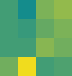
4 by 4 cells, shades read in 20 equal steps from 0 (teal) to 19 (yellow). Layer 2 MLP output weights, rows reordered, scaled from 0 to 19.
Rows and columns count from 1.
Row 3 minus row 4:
-4 -15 6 3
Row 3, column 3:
10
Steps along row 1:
down up up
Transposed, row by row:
4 4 4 8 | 0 3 4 19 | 9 7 10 4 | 11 9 8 5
